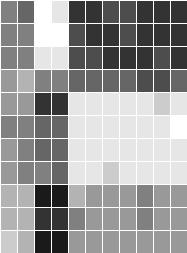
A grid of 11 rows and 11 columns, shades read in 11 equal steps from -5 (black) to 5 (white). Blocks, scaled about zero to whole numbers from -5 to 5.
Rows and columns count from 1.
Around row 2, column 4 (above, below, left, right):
4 4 5 -2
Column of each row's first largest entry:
3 3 3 2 5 11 5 5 1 1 1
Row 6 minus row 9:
-2 -2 3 3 2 3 3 3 4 3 4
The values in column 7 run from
-3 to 4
